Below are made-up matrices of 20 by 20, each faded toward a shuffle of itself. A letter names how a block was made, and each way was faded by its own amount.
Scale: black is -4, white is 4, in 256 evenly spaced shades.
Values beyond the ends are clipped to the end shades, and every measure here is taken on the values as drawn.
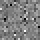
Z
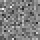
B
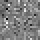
Z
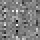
Z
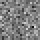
B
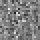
B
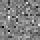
B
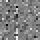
Z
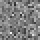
B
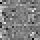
Z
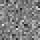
B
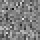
B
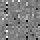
Z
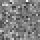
B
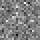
B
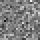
B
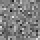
B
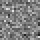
B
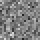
B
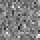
B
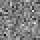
B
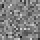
B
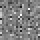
Z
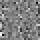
Z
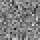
B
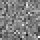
B
